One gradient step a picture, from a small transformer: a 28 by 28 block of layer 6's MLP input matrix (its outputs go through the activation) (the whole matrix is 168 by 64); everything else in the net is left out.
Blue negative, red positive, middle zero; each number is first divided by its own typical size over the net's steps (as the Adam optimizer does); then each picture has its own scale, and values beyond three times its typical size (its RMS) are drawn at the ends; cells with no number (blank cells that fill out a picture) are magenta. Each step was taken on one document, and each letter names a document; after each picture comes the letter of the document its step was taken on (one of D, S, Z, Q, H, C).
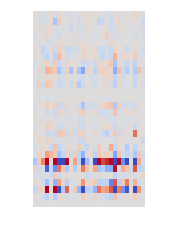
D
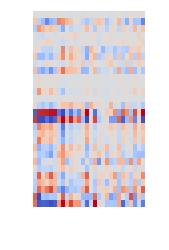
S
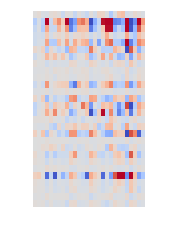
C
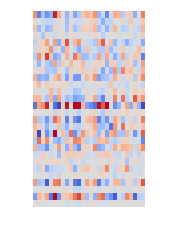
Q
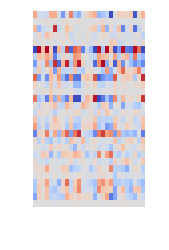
Q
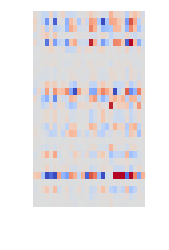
C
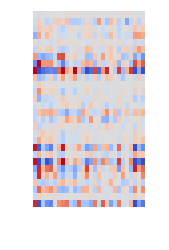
S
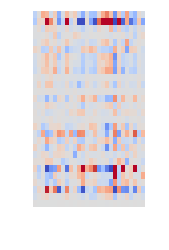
D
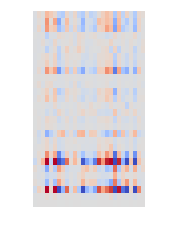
D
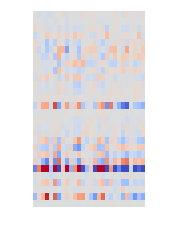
Q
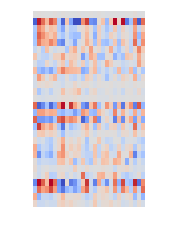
S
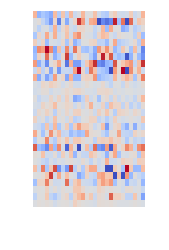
Q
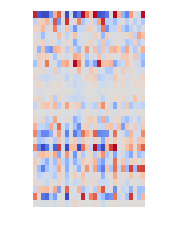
Q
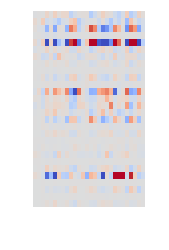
C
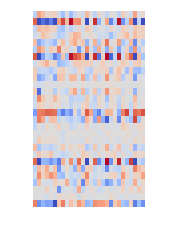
S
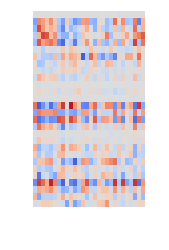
S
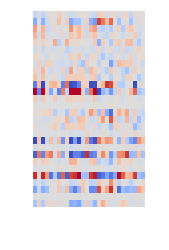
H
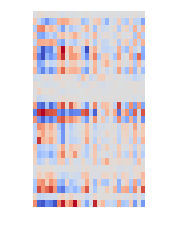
S
